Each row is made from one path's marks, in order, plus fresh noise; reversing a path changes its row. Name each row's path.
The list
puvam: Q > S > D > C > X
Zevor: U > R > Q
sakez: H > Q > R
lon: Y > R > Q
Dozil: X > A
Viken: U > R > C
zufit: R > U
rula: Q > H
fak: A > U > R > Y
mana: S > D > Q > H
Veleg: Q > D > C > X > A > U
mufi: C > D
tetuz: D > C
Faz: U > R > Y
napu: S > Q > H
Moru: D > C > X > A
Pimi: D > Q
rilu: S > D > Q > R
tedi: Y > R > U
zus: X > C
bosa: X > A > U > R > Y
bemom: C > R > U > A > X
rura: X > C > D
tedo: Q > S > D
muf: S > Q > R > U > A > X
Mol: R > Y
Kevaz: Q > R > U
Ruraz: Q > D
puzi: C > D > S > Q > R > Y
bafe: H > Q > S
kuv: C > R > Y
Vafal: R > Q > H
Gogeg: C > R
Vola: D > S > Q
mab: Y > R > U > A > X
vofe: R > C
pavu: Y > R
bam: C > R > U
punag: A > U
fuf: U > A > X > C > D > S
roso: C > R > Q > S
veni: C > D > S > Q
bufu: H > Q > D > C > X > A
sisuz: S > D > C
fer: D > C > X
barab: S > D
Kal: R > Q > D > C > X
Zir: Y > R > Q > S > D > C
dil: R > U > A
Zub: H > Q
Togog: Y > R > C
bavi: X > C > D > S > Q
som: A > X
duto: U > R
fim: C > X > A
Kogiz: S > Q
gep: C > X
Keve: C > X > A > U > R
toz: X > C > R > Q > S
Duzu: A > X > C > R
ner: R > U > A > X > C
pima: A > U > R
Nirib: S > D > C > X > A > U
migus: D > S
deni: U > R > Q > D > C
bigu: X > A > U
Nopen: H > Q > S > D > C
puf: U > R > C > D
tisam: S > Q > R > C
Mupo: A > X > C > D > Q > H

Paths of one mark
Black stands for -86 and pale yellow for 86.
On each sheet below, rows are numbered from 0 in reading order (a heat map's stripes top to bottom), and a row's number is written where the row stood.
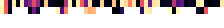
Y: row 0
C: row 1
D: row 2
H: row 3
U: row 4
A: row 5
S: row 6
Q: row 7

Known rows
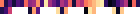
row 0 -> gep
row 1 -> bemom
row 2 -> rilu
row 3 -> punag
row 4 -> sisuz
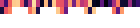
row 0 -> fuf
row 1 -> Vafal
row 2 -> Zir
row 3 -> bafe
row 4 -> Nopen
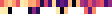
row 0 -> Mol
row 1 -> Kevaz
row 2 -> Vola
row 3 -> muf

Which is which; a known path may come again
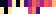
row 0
migus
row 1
Kal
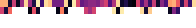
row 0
Ruraz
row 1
Viken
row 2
bam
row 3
puzi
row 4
Kogiz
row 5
mana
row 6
Kevaz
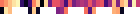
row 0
punag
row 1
Gogeg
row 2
Veleg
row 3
muf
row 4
tedi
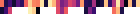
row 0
gep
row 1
pavu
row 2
toz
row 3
mufi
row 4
Vafal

